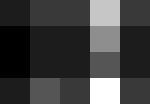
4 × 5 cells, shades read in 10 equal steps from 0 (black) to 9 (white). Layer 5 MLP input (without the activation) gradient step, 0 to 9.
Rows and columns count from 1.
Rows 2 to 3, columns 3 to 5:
1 5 1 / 1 3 1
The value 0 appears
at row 2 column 1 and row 3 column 1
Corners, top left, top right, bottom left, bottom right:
1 2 1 2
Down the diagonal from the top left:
1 1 1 9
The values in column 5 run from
1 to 2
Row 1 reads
1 2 2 7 2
